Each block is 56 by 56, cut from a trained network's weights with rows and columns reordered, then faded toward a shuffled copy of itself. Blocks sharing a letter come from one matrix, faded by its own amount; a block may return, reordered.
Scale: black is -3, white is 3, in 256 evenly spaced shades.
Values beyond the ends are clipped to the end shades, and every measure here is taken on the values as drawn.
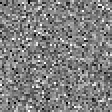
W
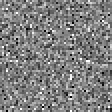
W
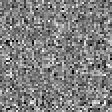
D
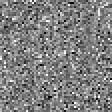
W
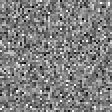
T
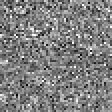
T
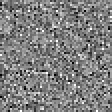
T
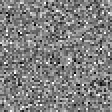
T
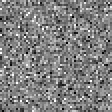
W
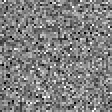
T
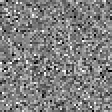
T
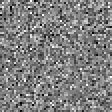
T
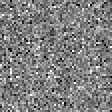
W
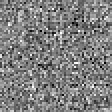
D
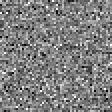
T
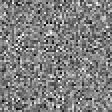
D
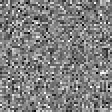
D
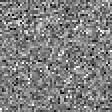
T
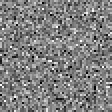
W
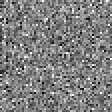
W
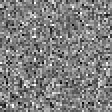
D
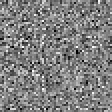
D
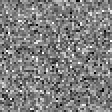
W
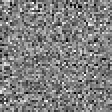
D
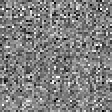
D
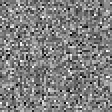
D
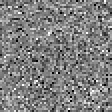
T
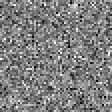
T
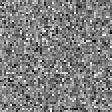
T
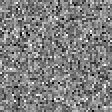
T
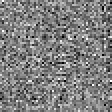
D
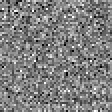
T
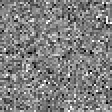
W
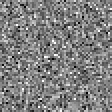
W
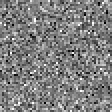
T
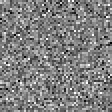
T
